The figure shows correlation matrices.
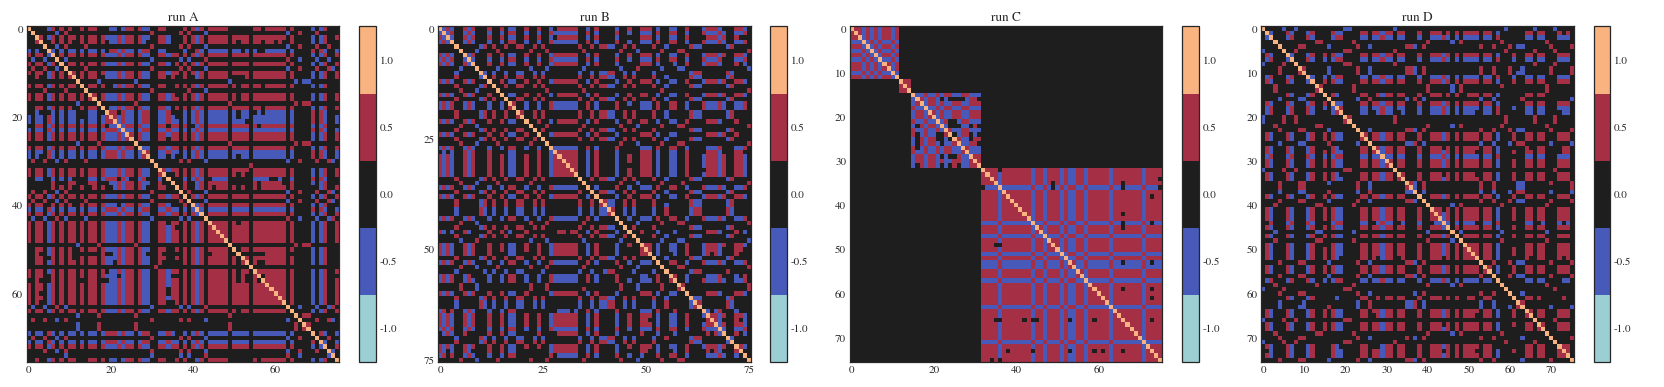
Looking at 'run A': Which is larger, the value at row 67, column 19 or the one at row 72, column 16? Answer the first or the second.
the second
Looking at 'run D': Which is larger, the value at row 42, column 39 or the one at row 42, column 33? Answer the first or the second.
the second
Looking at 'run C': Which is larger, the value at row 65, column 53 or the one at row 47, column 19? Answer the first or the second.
the second
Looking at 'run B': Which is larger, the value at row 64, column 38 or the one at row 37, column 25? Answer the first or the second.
the second
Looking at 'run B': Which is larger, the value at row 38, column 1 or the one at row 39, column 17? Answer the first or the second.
the second
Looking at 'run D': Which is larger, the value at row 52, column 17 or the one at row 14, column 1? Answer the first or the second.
the first
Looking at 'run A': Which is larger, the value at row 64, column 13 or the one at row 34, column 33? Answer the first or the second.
the first
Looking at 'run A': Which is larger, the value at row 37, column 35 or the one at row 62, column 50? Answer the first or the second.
the second
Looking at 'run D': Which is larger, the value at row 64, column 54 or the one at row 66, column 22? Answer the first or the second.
the first
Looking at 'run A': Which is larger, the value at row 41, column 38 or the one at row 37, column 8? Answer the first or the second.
the second
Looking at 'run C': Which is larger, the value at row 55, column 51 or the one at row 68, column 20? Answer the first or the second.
the second
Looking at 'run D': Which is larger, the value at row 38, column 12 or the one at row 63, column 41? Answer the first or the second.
the first
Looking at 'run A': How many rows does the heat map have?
76
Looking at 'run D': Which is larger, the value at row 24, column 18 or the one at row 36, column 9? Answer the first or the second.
the second
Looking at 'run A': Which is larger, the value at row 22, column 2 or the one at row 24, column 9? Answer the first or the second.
the first
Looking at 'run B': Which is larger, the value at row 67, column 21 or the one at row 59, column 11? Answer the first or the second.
the first
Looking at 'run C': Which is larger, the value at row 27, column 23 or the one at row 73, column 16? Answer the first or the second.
the first
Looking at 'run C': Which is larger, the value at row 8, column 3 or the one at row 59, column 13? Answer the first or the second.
the second
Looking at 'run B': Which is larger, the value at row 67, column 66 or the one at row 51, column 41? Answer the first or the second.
the first
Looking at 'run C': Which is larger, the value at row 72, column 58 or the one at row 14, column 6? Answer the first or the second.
the first
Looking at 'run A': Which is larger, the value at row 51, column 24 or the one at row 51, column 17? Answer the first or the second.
the first
